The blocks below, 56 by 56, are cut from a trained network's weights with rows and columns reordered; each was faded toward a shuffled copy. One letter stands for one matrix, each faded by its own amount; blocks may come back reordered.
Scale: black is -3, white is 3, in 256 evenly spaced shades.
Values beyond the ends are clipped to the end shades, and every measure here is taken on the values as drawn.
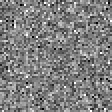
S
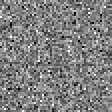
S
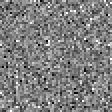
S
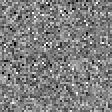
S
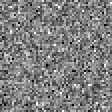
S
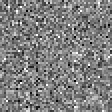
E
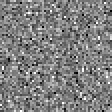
E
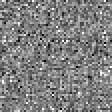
E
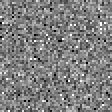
S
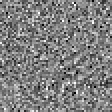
E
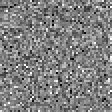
E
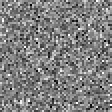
E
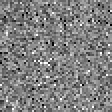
S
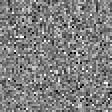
E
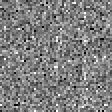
S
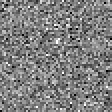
E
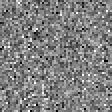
E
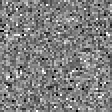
S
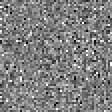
E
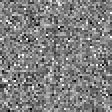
S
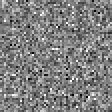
S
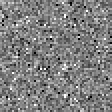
S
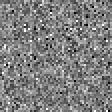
S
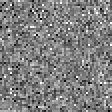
S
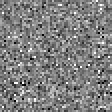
E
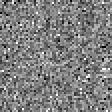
S
